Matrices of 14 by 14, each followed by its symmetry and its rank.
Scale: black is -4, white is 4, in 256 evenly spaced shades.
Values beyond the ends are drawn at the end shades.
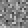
neither, full rank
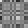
symmetric, rank one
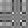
symmetric, rank one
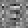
neither, rank two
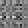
neither, rank two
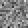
neither, full rank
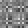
symmetric, rank two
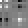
symmetric, rank one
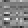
neither, rank two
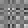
symmetric, rank one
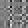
neither, rank two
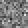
neither, full rank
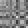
symmetric, rank two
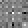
symmetric, rank two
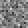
neither, full rank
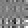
neither, rank two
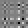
symmetric, rank one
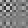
symmetric, rank one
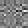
neither, rank two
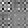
symmetric, rank two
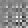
symmetric, rank two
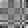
symmetric, rank one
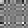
symmetric, rank one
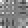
symmetric, rank two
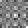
symmetric, rank two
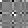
symmetric, rank two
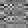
neither, rank two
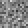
neither, full rank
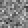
neither, full rank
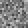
neither, full rank
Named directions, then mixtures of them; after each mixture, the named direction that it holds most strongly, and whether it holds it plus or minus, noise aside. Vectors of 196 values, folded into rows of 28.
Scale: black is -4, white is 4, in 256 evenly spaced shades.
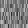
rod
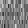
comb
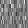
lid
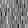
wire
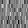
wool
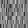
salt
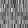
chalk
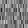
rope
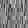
salt, plus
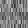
chalk, plus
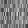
rod, minus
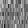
comb, plus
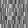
salt, minus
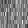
wire, minus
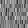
wire, plus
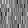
wire, plus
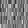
salt, minus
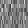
lid, plus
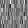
lid, plus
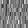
wool, minus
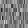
rope, plus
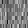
wire, minus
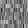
rope, plus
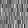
rope, minus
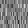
wire, minus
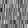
rope, plus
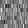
rope, minus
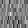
wool, plus
